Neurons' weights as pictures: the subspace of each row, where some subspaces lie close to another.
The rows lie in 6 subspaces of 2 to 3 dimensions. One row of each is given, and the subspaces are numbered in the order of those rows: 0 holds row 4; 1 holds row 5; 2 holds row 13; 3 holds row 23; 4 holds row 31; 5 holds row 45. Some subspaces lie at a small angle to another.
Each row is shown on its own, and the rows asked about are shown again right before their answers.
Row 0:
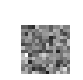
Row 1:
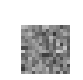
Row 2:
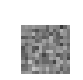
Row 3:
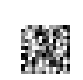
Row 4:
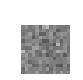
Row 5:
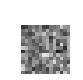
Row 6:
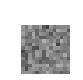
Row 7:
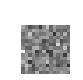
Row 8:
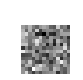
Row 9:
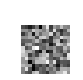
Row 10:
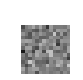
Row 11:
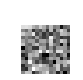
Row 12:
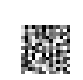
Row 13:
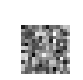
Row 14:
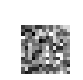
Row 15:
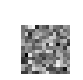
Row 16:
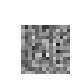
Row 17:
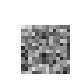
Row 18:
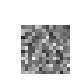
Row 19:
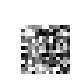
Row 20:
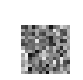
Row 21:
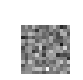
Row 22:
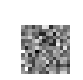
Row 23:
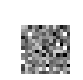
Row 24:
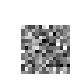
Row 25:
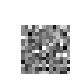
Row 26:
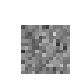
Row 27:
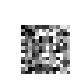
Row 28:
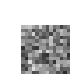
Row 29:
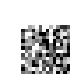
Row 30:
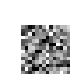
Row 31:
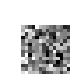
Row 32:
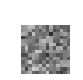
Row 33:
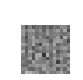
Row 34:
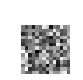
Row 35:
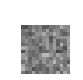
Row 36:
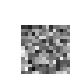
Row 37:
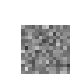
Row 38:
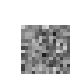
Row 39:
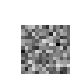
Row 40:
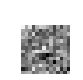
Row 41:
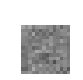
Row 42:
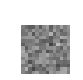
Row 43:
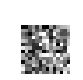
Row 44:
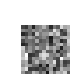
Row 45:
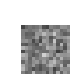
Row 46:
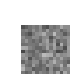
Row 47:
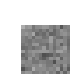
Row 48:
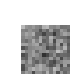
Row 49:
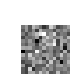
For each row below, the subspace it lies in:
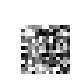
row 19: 4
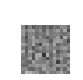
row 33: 0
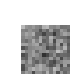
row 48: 5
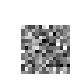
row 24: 5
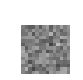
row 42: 5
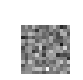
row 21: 3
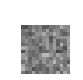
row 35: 1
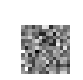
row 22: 2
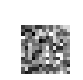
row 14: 4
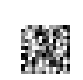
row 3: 2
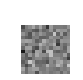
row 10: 3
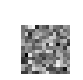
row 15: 4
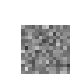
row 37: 2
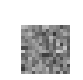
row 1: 1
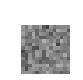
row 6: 0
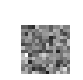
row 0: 4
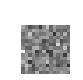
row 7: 3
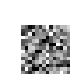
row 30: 4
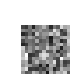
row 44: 2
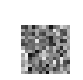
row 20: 2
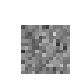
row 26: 5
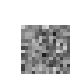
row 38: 5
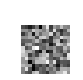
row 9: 1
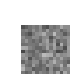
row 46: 1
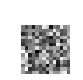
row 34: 2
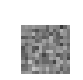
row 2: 3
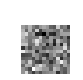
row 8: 2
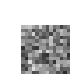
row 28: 1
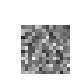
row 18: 4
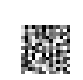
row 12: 0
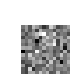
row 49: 2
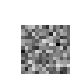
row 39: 5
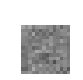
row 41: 3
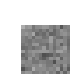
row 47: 3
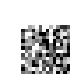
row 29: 0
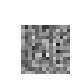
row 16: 0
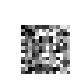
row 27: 4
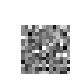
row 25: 3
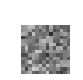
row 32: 4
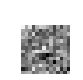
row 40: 3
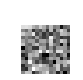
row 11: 1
